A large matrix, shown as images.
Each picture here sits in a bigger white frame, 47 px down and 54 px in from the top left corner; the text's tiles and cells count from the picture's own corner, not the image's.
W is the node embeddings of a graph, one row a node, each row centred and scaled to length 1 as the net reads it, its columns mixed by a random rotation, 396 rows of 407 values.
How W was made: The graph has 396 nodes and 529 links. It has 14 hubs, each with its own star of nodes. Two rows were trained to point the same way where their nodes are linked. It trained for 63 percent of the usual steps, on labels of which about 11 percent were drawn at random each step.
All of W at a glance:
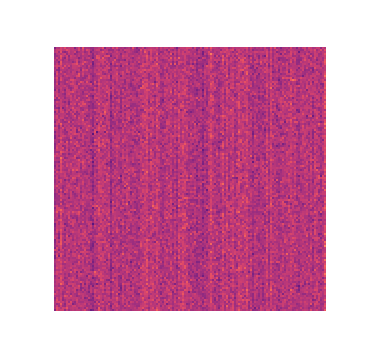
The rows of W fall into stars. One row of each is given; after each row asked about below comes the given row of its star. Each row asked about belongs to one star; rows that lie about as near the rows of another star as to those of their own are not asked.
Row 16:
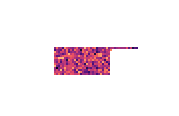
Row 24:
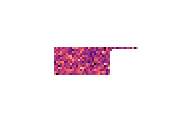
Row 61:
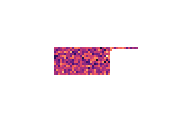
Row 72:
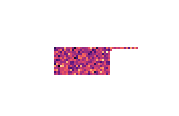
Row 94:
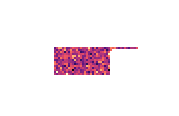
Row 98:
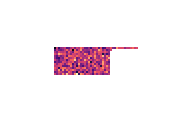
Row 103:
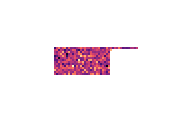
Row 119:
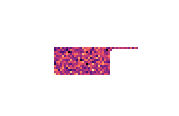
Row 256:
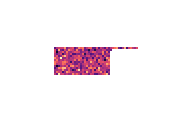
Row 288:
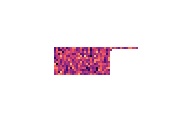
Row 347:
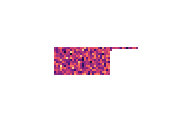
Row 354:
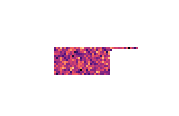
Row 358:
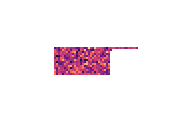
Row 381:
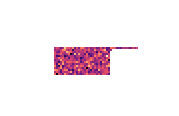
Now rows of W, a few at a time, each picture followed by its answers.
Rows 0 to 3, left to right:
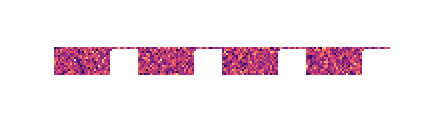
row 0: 358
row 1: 16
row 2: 72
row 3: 98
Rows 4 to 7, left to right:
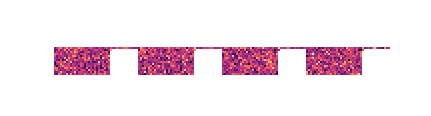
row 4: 61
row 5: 16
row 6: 354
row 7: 119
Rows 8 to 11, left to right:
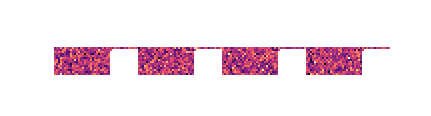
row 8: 256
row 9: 72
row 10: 119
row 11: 381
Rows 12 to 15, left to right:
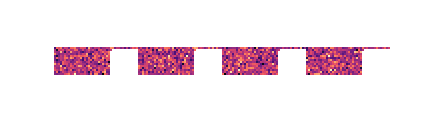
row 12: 347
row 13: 98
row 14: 98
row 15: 24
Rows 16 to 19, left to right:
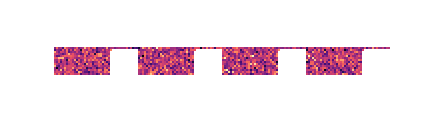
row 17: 24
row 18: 16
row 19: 16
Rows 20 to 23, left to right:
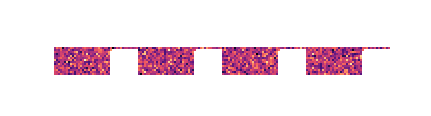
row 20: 119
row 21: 16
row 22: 98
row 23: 24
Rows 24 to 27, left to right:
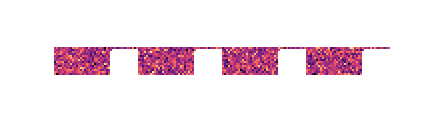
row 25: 381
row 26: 381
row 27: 358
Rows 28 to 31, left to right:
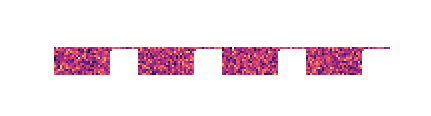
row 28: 61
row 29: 354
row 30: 288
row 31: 61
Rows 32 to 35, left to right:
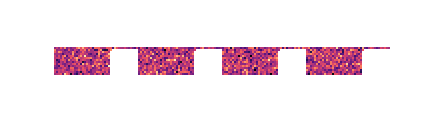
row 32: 354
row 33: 16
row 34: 288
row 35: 119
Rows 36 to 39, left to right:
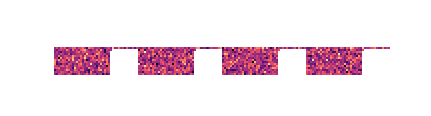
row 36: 288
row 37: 288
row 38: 354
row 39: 358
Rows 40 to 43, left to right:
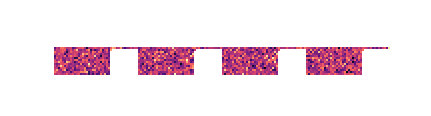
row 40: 72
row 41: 94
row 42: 61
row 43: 381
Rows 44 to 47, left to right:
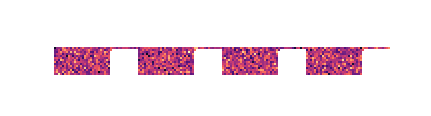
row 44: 381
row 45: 103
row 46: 119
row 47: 24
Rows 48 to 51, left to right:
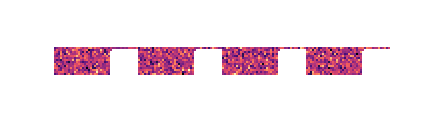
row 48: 288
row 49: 288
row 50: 24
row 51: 256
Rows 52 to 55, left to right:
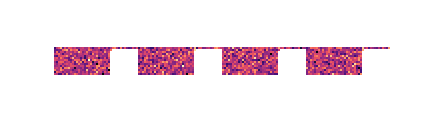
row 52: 94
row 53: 119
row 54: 358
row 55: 94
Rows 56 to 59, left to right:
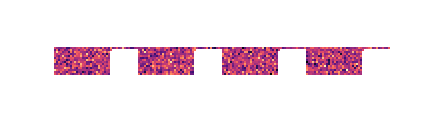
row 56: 119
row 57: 381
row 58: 72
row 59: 103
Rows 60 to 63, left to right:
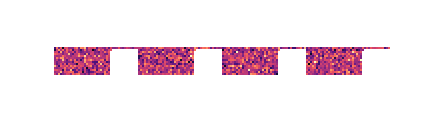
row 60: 16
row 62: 103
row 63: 288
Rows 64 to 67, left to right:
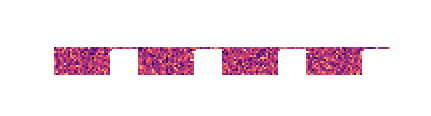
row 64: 256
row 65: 288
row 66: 347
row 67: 256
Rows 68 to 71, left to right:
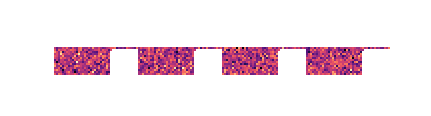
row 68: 381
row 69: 24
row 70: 256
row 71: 381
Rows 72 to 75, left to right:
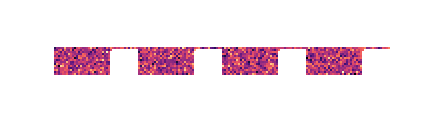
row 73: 94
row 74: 98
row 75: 347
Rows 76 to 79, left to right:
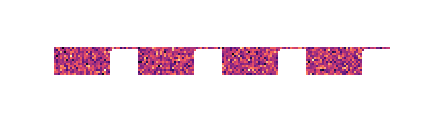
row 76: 347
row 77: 103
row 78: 98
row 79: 358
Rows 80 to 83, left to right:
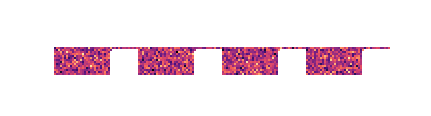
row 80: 381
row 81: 354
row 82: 72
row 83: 103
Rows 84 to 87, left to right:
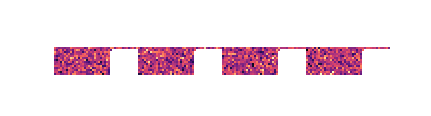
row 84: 347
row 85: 61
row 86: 24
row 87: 288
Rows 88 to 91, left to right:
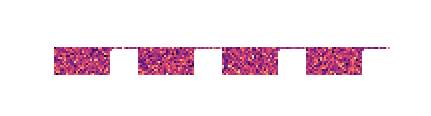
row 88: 24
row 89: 103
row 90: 98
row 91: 288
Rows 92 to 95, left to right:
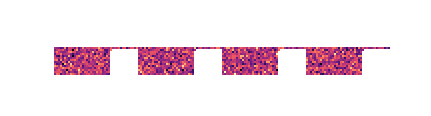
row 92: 358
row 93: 119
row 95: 256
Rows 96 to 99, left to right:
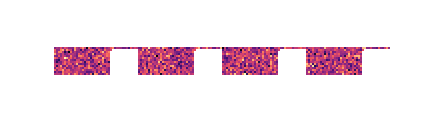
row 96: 347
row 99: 347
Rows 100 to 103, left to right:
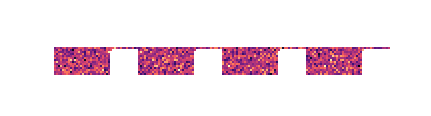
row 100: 72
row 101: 103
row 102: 347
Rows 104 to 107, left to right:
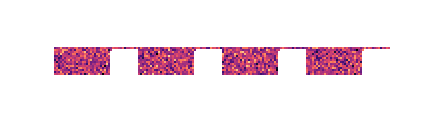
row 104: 103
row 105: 288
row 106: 119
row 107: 354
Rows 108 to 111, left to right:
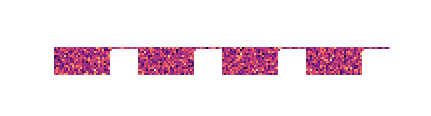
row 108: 61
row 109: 16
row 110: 72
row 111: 103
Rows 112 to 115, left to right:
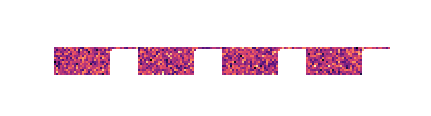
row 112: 103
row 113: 288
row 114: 61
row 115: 354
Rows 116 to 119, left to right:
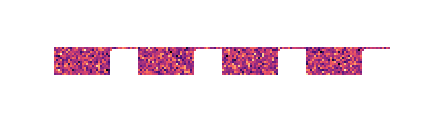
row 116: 358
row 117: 24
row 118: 119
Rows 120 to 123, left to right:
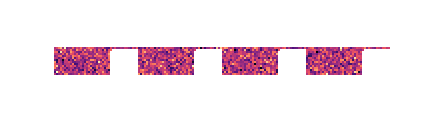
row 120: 94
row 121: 381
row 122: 94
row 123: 347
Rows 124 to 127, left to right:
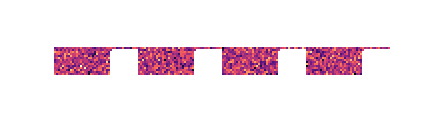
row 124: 24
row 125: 94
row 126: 288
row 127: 354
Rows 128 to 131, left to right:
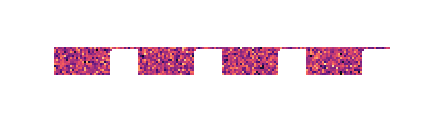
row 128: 354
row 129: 358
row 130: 98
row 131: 119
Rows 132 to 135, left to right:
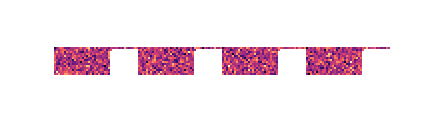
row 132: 94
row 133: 72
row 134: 72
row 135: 24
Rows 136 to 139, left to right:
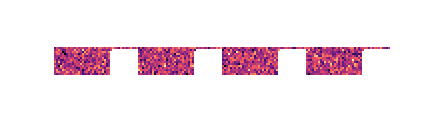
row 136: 72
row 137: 347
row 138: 103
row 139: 98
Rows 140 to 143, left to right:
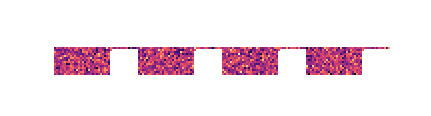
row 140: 354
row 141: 24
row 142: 256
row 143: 98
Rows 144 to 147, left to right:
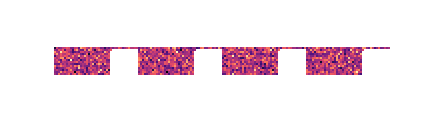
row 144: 16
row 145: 16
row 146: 61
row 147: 381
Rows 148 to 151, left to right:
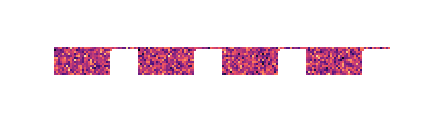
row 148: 288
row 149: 288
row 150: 24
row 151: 94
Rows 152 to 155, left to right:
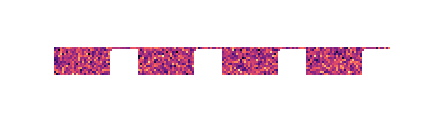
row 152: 103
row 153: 347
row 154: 72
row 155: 98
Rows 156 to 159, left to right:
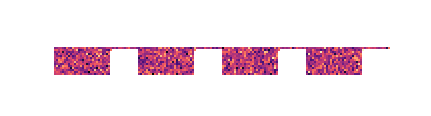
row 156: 119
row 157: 61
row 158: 24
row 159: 103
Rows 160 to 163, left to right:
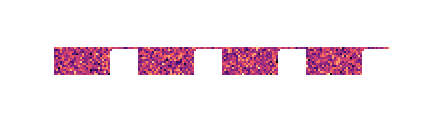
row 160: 347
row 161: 61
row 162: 347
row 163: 98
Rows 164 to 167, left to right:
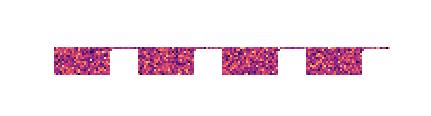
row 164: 24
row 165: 98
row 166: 119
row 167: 354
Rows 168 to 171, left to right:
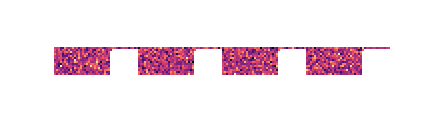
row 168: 381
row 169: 61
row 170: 94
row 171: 119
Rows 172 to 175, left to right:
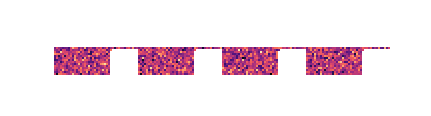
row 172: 98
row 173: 24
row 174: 72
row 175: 381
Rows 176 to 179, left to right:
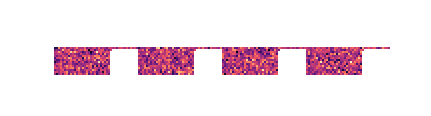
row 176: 61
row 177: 98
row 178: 24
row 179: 358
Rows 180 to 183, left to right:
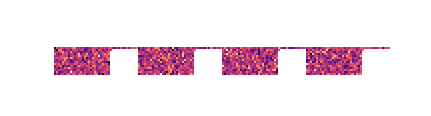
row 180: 347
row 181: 98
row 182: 381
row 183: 61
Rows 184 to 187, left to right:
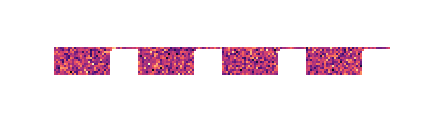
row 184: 72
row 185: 256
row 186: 119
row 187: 24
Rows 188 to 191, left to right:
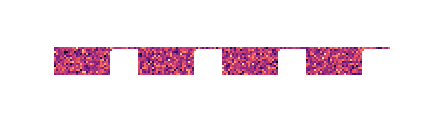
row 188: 354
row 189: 256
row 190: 119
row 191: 103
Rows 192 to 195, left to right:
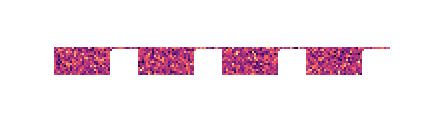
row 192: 358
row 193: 354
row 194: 358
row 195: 256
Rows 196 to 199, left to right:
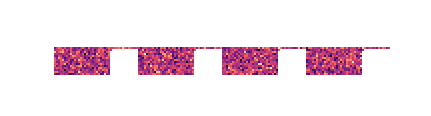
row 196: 256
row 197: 103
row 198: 72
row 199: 354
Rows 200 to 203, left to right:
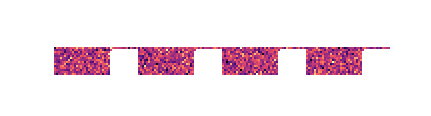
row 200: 354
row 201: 98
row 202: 381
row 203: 24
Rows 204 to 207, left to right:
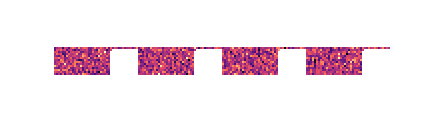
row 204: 119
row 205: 347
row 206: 381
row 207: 358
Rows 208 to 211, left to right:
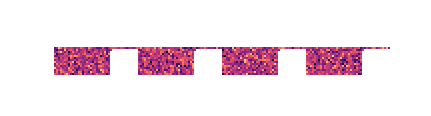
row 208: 94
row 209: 61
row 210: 288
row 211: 358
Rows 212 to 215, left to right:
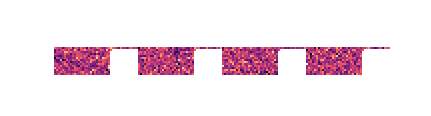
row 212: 61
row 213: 24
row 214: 381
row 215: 288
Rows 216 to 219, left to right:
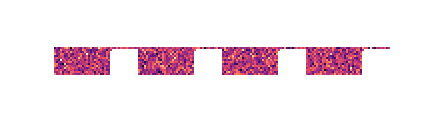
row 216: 358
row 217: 381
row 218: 288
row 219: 381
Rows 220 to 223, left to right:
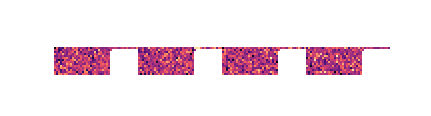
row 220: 98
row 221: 72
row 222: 72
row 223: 16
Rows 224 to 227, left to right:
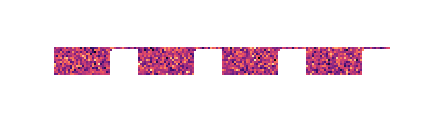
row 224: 24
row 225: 288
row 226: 119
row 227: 16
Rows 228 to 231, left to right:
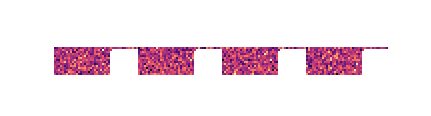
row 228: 98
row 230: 94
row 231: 103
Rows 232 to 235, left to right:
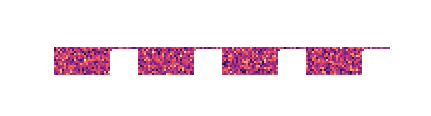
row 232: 16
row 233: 381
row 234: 381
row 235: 381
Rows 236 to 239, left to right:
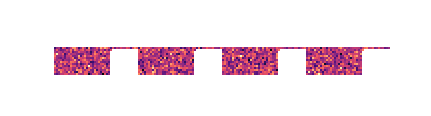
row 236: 98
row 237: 381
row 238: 94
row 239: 94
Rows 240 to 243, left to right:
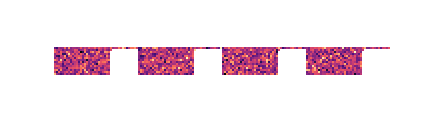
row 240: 358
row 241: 103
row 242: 61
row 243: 72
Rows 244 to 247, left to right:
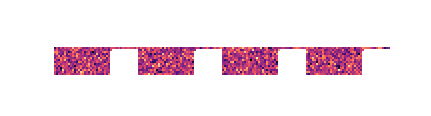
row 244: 24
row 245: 381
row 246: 61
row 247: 256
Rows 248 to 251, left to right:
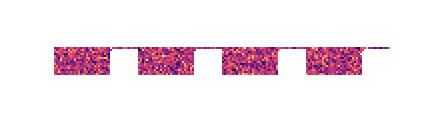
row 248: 358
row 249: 16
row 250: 61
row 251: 94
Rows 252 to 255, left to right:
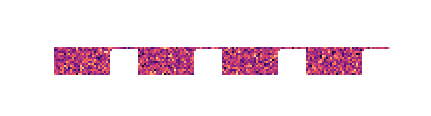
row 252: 72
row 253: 288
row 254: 347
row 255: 72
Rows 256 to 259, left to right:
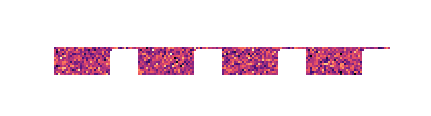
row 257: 119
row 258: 288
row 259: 347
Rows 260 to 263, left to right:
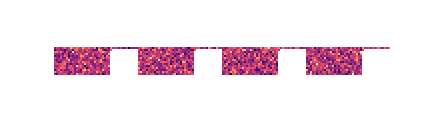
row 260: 354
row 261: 94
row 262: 358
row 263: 119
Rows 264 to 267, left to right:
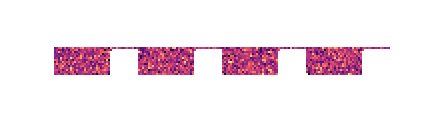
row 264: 354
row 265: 358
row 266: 24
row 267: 119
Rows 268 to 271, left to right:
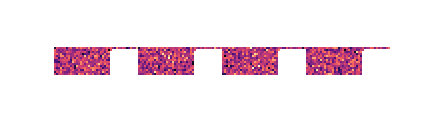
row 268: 103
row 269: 103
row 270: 381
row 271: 16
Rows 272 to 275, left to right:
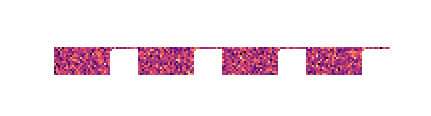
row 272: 288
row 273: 24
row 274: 256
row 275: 354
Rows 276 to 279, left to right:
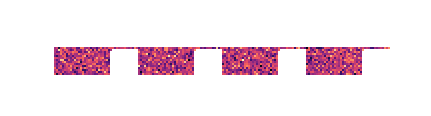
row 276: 381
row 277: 98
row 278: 358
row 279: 98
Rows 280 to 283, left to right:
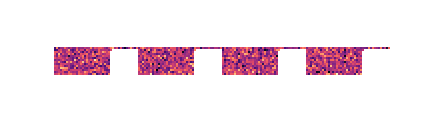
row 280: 72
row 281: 94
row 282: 24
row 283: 98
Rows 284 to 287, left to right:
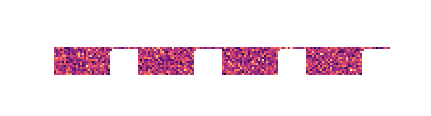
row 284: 94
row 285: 94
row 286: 24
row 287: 288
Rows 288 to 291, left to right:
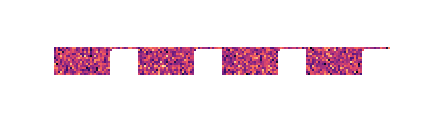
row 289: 347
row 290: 98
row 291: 98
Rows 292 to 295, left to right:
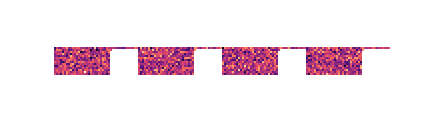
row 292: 72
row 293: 24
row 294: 354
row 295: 61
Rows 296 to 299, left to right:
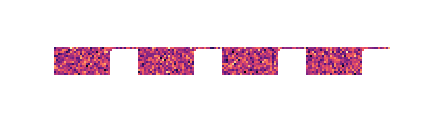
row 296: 98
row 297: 103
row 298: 354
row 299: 98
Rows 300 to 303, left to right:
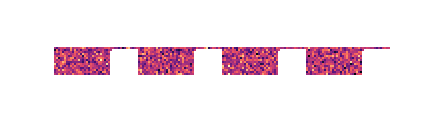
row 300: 288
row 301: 358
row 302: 98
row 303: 347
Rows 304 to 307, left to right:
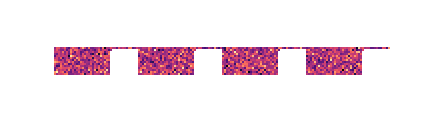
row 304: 256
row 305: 256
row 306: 381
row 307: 103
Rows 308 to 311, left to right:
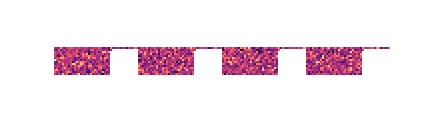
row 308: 119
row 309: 103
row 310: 24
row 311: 354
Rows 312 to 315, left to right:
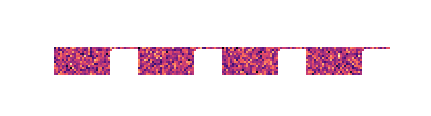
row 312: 24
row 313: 256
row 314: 98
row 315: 358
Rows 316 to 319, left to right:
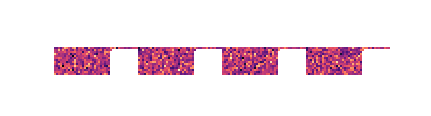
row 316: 381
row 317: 72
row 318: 119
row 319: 24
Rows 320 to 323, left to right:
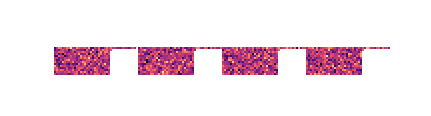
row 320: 103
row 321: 72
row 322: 358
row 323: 94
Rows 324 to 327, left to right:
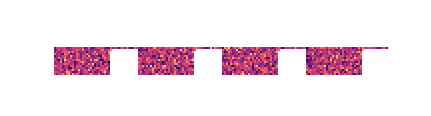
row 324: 24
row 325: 288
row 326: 347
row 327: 103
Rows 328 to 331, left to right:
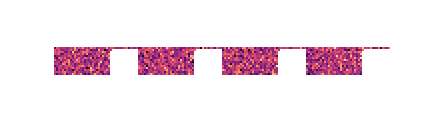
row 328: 354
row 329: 381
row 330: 16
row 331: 354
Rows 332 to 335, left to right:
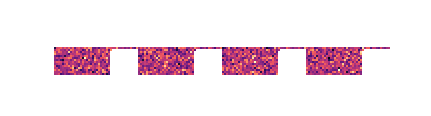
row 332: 103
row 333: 24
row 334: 103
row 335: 119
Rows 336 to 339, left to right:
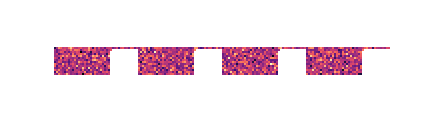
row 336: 94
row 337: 94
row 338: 354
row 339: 103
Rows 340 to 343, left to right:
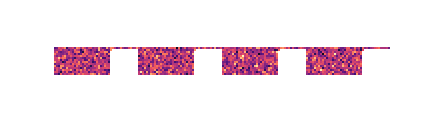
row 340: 72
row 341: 94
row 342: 94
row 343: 119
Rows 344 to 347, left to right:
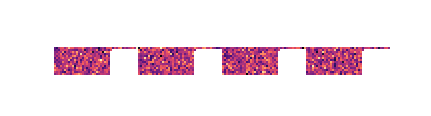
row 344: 103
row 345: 354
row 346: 98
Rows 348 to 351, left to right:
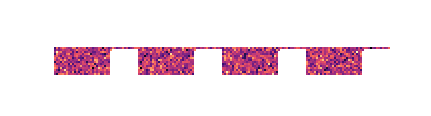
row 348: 24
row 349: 358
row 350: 16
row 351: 94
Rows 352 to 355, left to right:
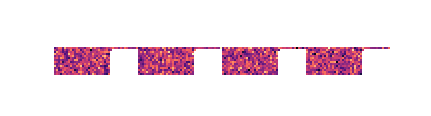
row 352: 72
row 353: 103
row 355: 354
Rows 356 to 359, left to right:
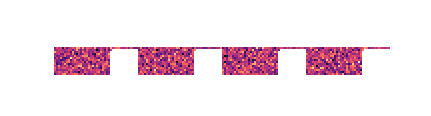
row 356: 354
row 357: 16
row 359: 94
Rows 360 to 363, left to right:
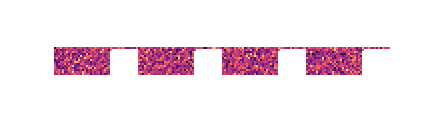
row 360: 103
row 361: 256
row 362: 347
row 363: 354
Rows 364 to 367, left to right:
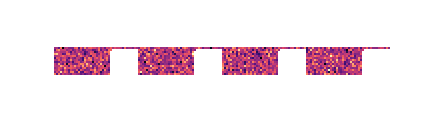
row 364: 16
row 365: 94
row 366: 256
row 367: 16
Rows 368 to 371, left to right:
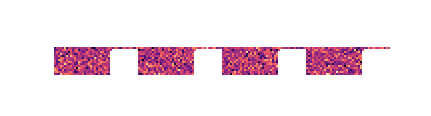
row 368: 256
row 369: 61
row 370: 354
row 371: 61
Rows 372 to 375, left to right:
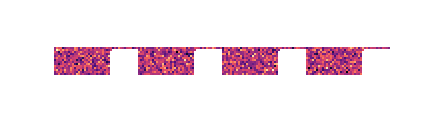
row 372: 16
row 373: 98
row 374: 288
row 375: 358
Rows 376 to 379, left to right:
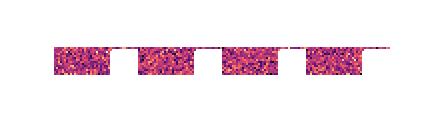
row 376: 61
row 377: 98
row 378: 103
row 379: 288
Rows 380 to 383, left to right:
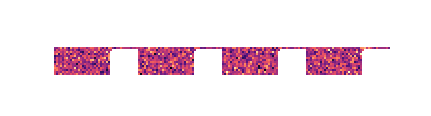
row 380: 61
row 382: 72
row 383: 94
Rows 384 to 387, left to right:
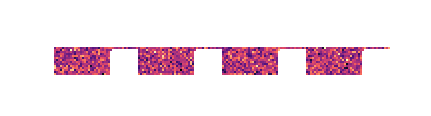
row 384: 98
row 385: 61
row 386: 98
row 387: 24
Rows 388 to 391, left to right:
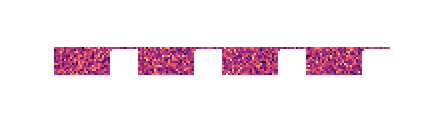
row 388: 103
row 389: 16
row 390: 16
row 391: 358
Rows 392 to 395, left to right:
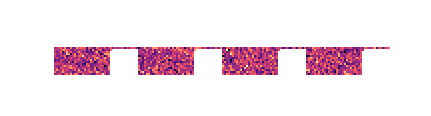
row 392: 61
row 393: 103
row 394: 98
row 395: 24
